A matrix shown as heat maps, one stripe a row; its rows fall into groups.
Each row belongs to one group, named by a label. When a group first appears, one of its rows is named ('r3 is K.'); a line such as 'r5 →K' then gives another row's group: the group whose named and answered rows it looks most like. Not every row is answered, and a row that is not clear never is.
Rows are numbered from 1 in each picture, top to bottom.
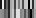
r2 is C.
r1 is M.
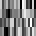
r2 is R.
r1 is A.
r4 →C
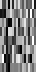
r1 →A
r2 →M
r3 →R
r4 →M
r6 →R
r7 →C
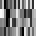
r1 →M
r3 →C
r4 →M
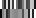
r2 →M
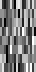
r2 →M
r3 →M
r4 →A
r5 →C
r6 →C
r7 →R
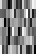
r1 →R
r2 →M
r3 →C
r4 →R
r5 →R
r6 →A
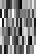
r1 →R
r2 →M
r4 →R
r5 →C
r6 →M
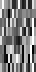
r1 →C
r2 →R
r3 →A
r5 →R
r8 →A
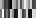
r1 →R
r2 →C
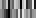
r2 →R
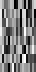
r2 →A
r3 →A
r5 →A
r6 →C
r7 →A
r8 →R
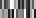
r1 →M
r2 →A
